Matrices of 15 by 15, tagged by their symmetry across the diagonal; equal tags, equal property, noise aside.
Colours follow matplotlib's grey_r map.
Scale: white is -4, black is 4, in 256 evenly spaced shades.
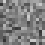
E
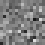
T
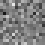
E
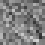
E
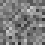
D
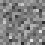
D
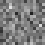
T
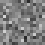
T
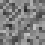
D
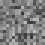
T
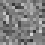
E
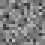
D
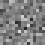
E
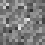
D
